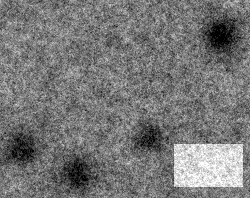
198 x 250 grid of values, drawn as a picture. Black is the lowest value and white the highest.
There are no regular stripes. In the bottom right lies a patch that is higher than the rest. The ninth with the highest average is the bottom right. Neither half mirrors the other. Four dips sink into the field.
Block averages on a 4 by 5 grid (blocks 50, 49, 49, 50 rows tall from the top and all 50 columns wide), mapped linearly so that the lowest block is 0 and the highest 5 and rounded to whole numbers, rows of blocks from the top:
2 2 2 2 0 | 2 2 2 2 2 | 1 2 1 1 2 | 1 0 2 3 5
